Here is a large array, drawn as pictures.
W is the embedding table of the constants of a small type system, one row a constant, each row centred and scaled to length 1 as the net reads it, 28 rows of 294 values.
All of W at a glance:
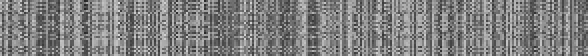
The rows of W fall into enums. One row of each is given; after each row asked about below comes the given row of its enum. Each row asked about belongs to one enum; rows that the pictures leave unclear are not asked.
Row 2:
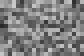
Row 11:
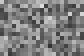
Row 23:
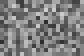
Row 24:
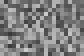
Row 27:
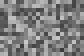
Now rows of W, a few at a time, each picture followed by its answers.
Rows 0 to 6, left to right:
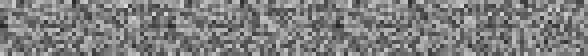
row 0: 2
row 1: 11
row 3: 27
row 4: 2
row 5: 11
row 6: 23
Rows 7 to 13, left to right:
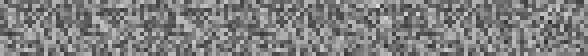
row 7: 24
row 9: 27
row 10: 24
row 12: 24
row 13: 23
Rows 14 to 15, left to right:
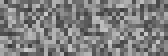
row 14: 24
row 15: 27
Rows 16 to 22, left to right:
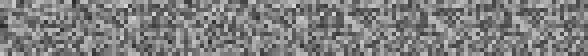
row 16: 2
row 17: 11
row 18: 23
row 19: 11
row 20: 27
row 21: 27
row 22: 27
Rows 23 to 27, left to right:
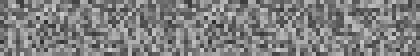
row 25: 23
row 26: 24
